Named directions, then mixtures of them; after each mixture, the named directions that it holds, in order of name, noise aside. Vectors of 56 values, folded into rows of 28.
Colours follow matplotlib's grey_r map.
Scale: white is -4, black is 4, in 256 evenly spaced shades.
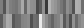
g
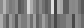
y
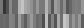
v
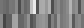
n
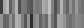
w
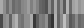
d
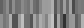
d, g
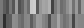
n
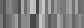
g, n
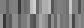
n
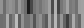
v, y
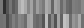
v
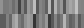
d, n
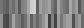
n, v, y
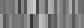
g, n, y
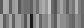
w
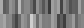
d, n, w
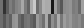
n, v, y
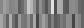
y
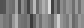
n, w, y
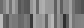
d, n, v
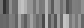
v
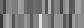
g, y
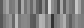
d, g, w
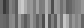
v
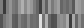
g, v
